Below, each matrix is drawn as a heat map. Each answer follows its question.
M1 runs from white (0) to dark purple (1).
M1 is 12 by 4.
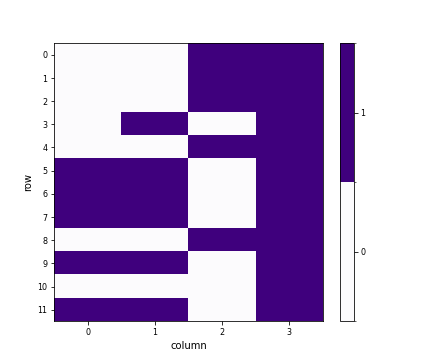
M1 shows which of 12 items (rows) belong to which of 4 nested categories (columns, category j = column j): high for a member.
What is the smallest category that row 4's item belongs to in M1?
2
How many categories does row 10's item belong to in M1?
1
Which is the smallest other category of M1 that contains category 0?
1
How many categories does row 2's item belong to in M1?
2
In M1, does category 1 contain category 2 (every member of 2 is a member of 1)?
no
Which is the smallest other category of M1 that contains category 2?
3
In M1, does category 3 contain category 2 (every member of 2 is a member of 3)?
yes
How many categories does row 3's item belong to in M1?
2
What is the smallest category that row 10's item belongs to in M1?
3
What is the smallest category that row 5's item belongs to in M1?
0
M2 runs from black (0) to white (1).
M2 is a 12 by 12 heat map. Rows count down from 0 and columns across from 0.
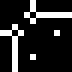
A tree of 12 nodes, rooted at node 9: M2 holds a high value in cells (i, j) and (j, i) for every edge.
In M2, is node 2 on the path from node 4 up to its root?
yes
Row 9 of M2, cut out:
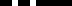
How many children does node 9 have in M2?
2
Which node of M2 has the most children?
2
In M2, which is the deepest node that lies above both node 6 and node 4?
2
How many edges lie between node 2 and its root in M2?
1
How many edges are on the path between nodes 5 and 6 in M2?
3
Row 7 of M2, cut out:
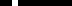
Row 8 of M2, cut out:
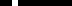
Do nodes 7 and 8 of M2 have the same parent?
yes
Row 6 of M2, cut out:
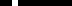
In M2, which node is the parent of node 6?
2
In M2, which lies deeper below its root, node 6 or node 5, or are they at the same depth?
node 6
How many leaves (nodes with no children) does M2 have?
9
